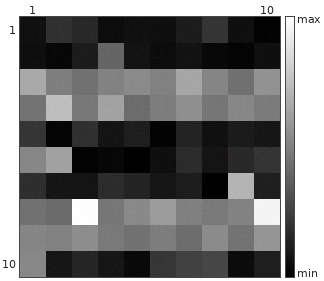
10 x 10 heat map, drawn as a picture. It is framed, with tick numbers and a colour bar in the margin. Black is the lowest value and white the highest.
The middle left is the roughest part. Overall the values sit about 30% of the way up the scale. Horizontal stripes repeat 2 times down the table.
